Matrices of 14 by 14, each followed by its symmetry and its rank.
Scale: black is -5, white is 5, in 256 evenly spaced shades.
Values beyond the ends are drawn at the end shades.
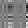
neither, rank one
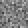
antisymmetric, full rank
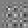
symmetric, rank two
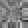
antisymmetric, rank two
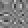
antisymmetric, rank two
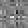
antisymmetric, rank two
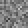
antisymmetric, full rank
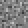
antisymmetric, full rank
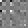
symmetric, rank two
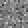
antisymmetric, full rank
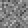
antisymmetric, full rank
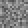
antisymmetric, full rank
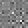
symmetric, rank two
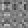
antisymmetric, rank two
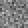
antisymmetric, full rank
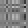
neither, rank one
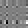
neither, rank one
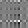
neither, rank one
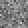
antisymmetric, full rank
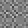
antisymmetric, rank two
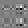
neither, rank one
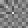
symmetric, rank two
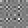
symmetric, rank two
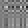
neither, rank one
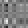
neither, rank one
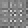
symmetric, rank two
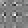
symmetric, rank two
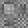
symmetric, rank two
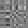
antisymmetric, rank two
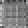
antisymmetric, rank two
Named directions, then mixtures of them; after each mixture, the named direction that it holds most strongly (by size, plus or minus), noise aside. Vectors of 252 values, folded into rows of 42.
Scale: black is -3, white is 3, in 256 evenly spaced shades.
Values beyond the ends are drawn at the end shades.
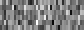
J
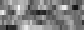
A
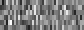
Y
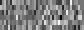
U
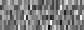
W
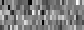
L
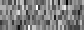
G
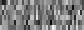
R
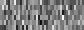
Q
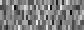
J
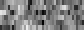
A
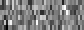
Y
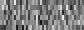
Q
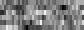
A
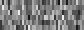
G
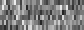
Q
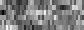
A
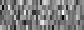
Q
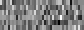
U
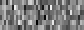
J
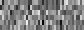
W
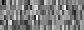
Y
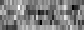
A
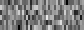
W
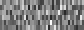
W
